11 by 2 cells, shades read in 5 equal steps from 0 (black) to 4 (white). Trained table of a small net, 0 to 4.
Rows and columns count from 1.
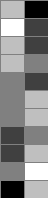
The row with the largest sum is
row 10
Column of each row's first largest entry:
1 1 1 1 1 2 2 2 2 2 2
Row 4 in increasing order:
2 3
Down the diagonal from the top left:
3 1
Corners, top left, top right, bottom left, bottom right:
3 0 0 3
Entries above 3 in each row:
0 1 0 0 0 0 0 0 0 1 0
